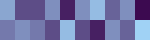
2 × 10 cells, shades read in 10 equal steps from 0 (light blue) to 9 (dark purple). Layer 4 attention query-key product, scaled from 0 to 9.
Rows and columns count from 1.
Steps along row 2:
down up up down up up down up down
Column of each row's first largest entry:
10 7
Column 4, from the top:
3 6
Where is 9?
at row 1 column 10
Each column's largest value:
4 6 6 6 8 6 8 5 5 9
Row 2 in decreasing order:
8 6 6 5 4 4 3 3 1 0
